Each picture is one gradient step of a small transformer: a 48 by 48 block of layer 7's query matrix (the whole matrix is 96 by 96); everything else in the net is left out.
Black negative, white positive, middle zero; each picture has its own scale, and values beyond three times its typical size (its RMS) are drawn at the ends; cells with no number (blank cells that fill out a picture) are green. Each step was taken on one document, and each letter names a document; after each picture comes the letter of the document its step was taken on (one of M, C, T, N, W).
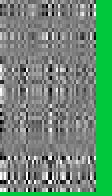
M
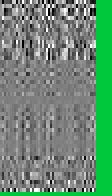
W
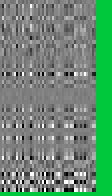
W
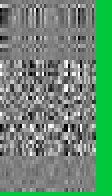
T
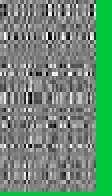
M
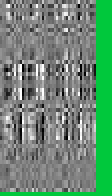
T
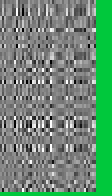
W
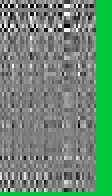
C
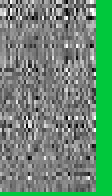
C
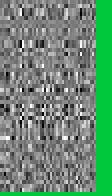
T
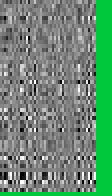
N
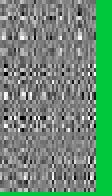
N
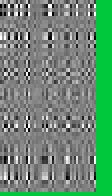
M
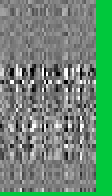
T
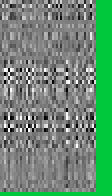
C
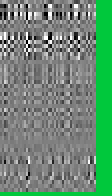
M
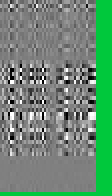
C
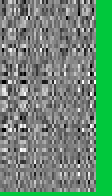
N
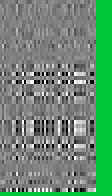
W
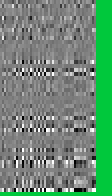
W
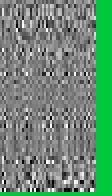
W
